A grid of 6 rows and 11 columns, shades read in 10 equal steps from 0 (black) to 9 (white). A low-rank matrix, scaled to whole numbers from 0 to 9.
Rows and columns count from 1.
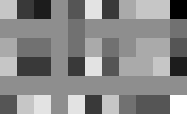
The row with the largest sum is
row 6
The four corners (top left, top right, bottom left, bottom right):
7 0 3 9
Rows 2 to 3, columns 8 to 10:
5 5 5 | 5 6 6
